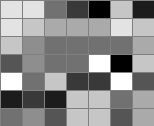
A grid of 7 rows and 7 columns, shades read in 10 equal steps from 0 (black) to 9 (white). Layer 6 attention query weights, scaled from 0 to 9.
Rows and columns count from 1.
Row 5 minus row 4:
6 -1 3 -2 -7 9 -4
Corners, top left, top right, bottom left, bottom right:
8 1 4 6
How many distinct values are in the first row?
6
